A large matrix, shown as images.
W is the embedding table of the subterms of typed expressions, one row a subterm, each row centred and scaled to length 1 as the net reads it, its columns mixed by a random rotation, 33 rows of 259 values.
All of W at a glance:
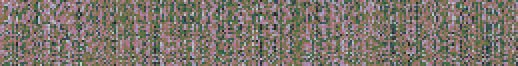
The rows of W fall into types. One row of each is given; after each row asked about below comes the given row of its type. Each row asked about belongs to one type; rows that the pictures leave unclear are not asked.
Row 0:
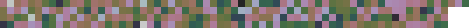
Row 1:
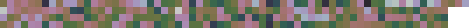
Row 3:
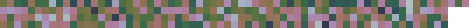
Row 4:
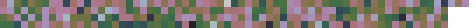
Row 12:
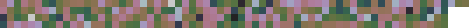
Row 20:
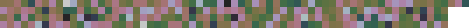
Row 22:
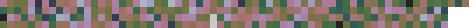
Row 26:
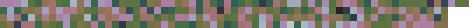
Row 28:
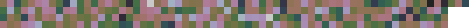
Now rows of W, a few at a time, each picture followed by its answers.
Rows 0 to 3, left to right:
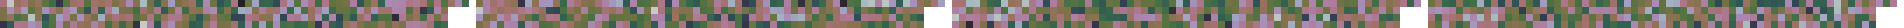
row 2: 26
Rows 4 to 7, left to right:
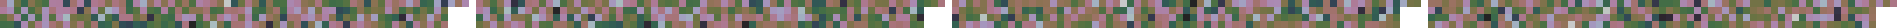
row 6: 12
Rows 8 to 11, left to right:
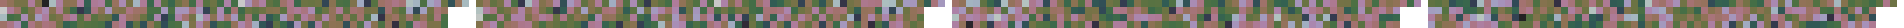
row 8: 1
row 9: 1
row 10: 26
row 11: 20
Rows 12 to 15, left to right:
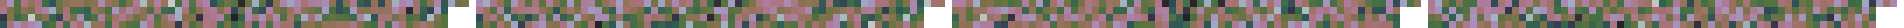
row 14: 12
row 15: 4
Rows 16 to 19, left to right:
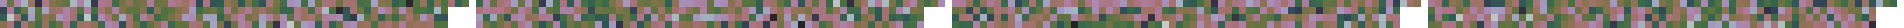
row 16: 26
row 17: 28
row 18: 4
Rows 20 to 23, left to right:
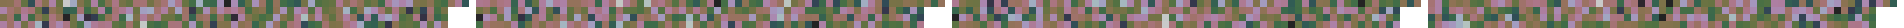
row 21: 22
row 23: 12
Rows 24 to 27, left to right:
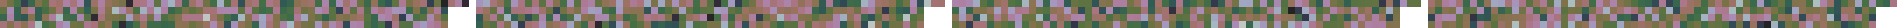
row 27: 22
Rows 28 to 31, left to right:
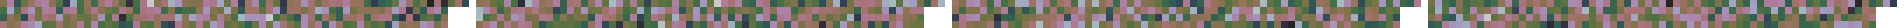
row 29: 1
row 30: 22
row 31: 0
